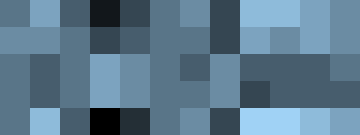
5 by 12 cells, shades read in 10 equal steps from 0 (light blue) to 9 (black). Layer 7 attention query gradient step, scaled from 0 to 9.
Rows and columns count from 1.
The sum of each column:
19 16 22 27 24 20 19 24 14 14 15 17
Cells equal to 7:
1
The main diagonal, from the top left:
4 3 4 2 7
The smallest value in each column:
3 1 4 2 3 4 3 3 0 0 1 2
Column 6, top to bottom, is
4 4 4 4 4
